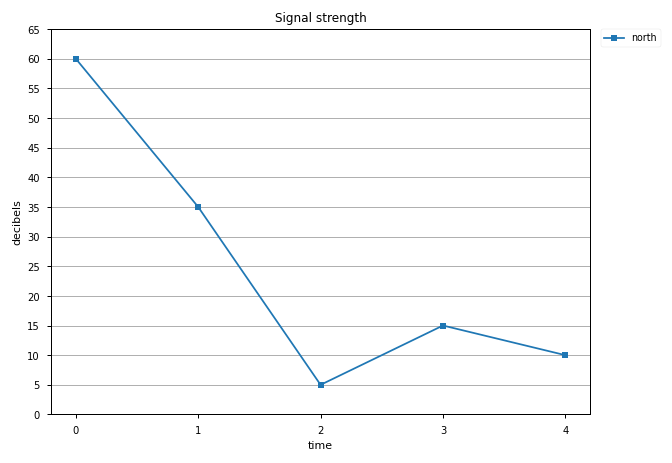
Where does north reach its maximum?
0
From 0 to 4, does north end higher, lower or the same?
lower
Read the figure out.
Title: Signal strength
x-axis: time, ticks 0 1 2 3 4
y-axis: decibels, ticks 0 5 10 15 20 25 30 35 40 45 50 55 60 65
Legend: north
Values:
north: 60 35 5 15 10
